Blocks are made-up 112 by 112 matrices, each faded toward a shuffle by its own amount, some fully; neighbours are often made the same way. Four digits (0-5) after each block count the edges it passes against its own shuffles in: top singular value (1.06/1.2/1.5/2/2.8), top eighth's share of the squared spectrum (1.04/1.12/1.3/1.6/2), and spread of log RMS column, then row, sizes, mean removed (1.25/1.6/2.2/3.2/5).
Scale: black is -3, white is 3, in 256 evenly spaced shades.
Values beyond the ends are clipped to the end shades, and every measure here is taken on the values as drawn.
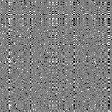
5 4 3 3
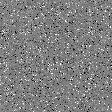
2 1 0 0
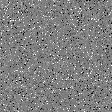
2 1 0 0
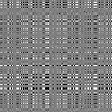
5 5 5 5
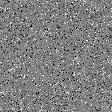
0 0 0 0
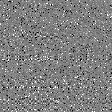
4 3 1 2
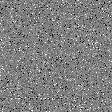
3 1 0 0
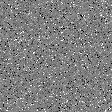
0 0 0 0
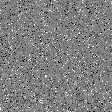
2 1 0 0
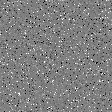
0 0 0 0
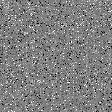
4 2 0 1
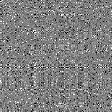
5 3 2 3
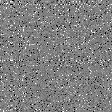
4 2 1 2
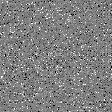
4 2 0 1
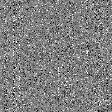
1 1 3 0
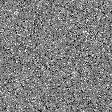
1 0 0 0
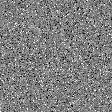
2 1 0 0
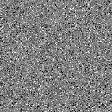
4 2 1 1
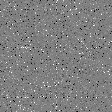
3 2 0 1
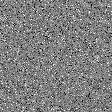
0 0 0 0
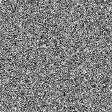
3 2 0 0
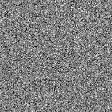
3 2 1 1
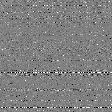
4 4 0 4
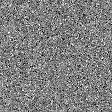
0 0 0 0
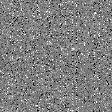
1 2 3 0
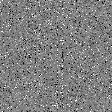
1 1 2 0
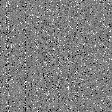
2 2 2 0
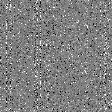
2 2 3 0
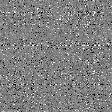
2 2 2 3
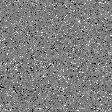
1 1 0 1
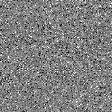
4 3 1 1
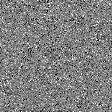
3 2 0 1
